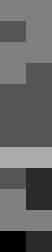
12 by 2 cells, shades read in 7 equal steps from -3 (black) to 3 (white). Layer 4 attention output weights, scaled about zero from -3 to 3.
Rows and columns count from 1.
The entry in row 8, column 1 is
1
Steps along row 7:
same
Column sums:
-7 -9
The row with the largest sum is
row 8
